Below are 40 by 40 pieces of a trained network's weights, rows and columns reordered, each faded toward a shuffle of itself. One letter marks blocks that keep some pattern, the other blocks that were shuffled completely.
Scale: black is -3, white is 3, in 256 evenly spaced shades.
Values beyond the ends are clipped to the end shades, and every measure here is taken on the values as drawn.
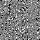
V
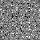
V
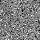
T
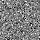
T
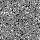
T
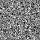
V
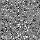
V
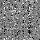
V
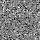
T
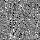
V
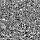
V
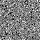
T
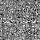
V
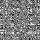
V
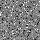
T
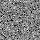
T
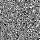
T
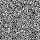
T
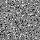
T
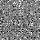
V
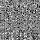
V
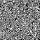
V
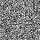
T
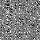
V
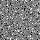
T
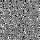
V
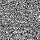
T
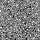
T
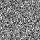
V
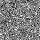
T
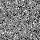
T
